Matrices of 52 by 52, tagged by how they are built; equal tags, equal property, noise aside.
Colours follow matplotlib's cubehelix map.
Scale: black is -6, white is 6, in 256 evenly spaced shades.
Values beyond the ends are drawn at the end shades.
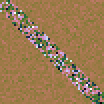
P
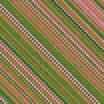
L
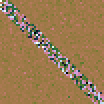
P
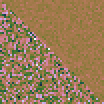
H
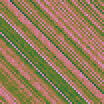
L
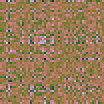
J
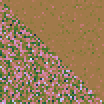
H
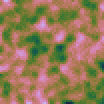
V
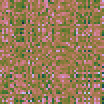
J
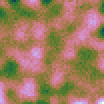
V
